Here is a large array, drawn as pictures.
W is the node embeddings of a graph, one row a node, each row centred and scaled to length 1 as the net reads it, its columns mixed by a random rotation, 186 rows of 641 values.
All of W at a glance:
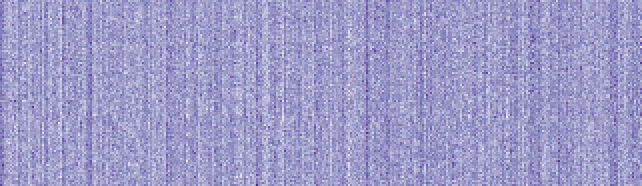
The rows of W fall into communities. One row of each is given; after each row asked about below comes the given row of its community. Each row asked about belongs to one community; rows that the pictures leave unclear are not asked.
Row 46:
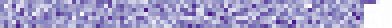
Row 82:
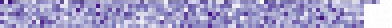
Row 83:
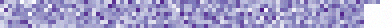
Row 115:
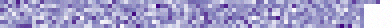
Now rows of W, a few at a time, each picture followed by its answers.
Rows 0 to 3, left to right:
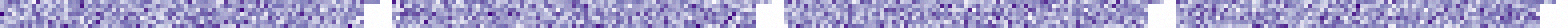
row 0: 115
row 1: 82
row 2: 46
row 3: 83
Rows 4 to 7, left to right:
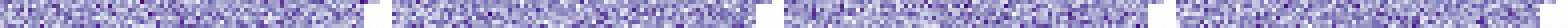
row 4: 46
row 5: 115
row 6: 82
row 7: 83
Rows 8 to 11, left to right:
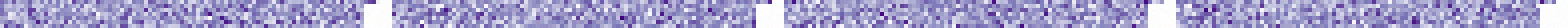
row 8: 46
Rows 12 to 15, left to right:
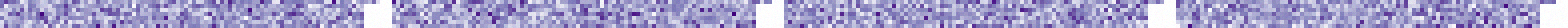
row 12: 46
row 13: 82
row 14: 46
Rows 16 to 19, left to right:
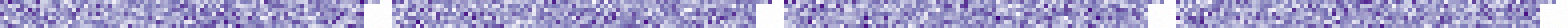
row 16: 82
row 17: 83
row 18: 83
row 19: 83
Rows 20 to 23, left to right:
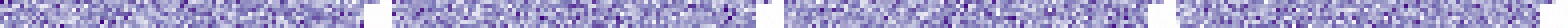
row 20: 82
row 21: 82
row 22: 83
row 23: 46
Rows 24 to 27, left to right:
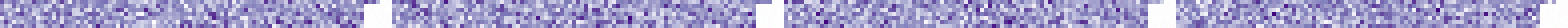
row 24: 46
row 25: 82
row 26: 82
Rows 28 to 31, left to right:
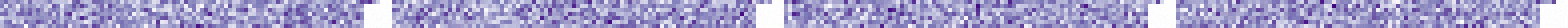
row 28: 46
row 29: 83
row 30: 82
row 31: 115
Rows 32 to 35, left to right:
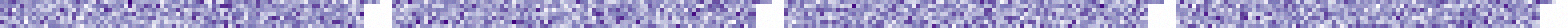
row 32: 82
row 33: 115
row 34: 115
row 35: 46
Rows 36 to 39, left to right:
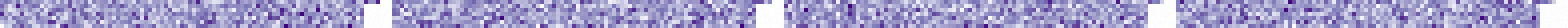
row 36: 115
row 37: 115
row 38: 46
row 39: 46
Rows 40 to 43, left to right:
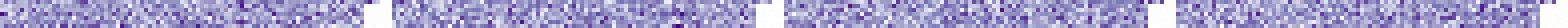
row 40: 46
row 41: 115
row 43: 83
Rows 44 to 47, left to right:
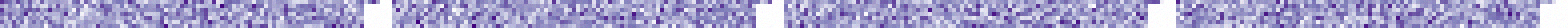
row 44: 82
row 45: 83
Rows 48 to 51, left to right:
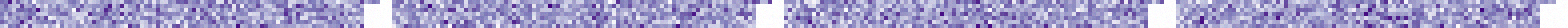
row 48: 82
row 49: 115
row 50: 83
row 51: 83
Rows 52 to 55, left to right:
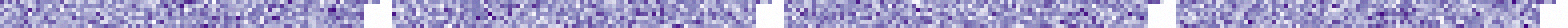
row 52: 83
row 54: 46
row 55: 115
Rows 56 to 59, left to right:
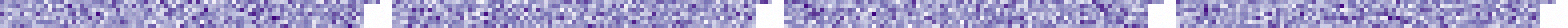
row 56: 115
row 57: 46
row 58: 82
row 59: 46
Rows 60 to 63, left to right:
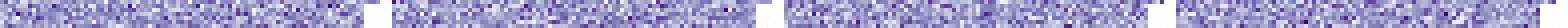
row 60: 46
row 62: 115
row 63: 115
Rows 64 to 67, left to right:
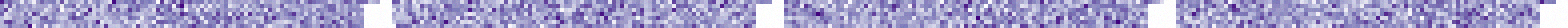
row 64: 83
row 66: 82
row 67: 46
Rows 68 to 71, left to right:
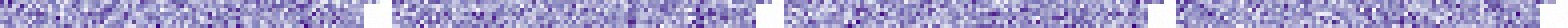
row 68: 82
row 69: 83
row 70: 115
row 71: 82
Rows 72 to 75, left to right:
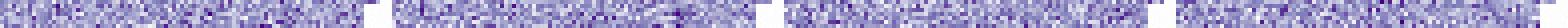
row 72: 46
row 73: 46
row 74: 83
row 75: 82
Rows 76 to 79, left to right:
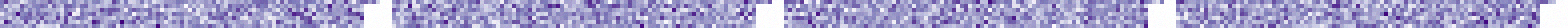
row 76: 46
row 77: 115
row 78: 83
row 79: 46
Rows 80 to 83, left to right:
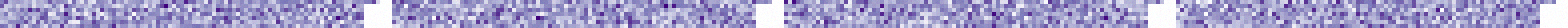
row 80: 46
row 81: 82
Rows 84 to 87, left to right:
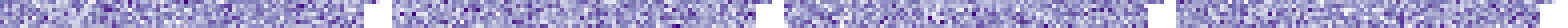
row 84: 82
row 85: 115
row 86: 83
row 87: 46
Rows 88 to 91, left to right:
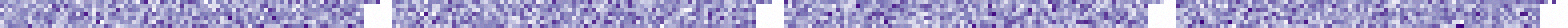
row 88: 83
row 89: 83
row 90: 82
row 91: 115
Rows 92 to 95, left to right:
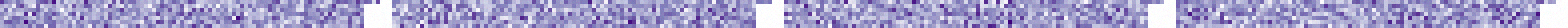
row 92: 83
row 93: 83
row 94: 82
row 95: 82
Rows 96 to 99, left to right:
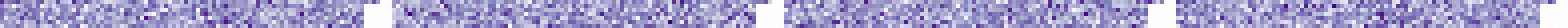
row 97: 46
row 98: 115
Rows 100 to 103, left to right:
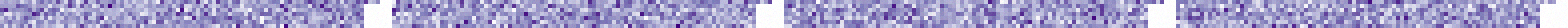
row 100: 83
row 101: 115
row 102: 115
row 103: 83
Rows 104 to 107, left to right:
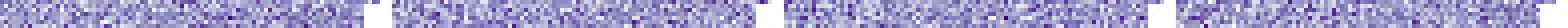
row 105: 46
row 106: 46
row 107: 83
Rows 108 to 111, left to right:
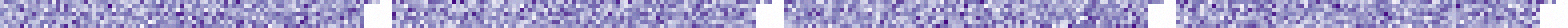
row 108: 83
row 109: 83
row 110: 83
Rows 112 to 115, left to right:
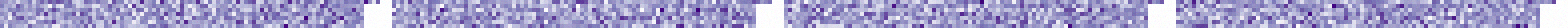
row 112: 83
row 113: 83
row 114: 83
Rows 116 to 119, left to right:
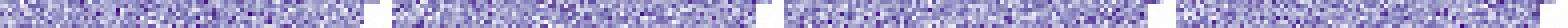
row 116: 115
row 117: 115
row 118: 46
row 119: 115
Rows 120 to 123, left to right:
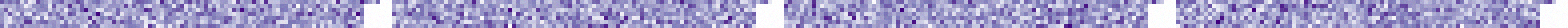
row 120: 115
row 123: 82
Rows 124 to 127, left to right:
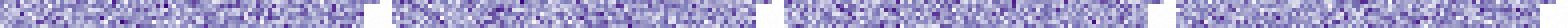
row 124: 115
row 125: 82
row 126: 46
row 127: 83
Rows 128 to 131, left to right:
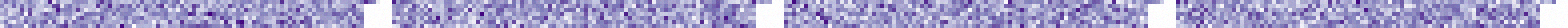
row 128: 46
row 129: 82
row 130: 82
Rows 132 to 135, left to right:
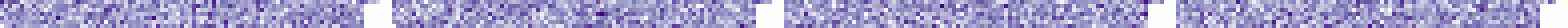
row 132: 82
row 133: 115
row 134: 115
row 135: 83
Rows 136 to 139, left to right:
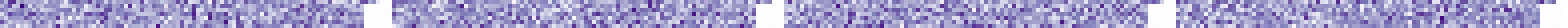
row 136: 82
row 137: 115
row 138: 46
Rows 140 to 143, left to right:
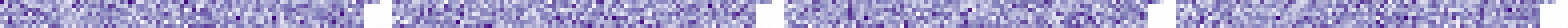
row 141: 46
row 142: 46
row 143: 83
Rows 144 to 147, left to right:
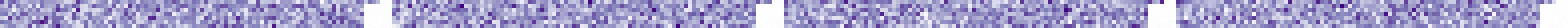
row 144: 82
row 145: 115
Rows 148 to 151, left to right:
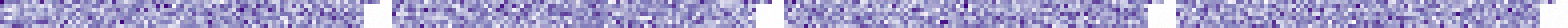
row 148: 115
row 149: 115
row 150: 83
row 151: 46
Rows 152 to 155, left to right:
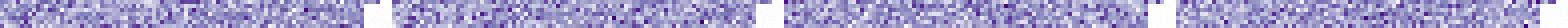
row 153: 46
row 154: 82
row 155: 115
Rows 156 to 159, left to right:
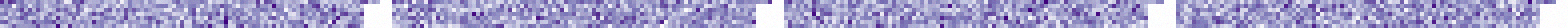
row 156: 82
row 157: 83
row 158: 46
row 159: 115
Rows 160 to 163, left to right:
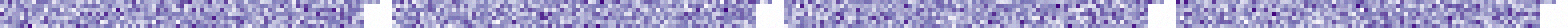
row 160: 83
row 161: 83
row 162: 115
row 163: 82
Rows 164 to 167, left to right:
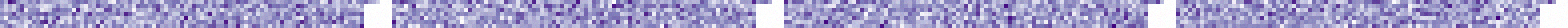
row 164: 82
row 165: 82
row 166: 82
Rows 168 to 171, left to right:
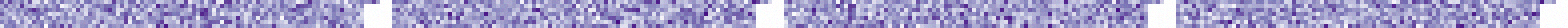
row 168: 82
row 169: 46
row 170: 46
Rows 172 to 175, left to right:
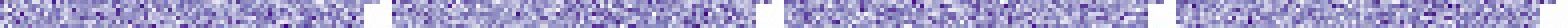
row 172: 115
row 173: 82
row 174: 82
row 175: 115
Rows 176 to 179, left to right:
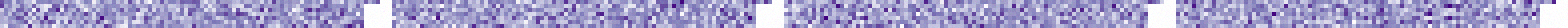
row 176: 83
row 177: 83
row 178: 46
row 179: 115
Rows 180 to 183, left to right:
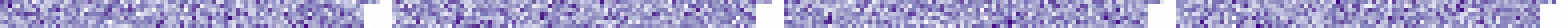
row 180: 82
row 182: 82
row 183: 83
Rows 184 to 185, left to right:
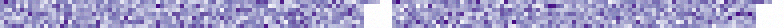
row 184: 46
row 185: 46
